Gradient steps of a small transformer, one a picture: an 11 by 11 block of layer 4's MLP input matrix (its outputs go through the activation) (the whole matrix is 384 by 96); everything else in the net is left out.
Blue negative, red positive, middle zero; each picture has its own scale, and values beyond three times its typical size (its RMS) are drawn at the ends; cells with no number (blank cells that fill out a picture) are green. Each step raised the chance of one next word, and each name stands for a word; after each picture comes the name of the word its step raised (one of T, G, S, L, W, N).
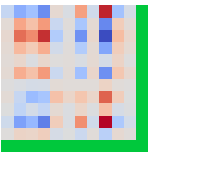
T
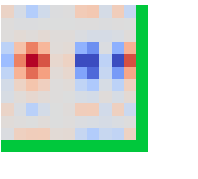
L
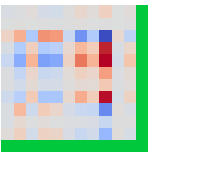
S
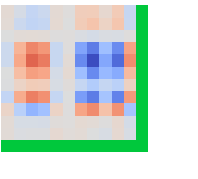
L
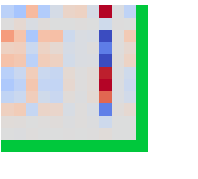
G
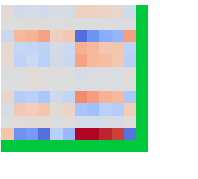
S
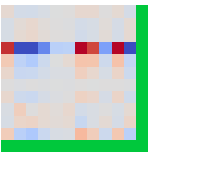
S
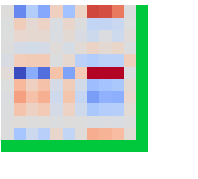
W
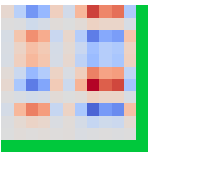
G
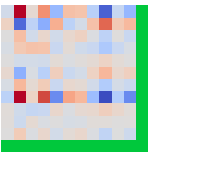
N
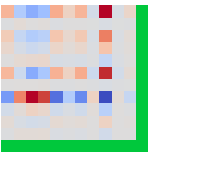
W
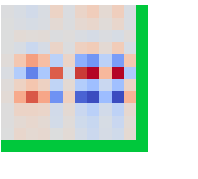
W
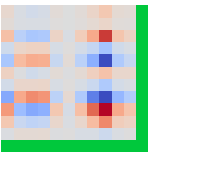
L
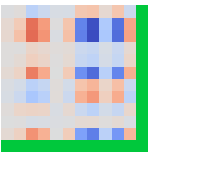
T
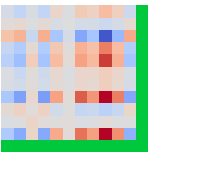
S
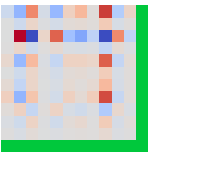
T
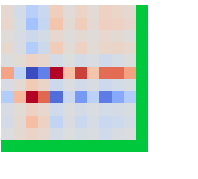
W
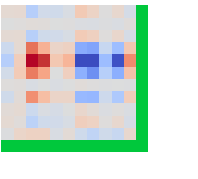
L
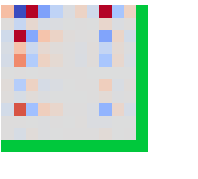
G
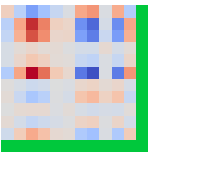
T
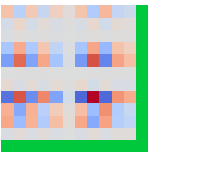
L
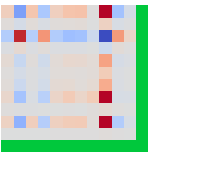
T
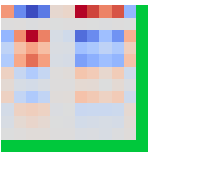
G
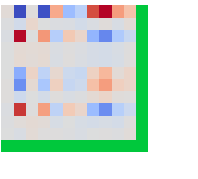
G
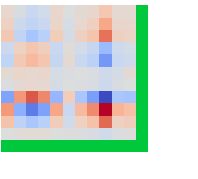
L
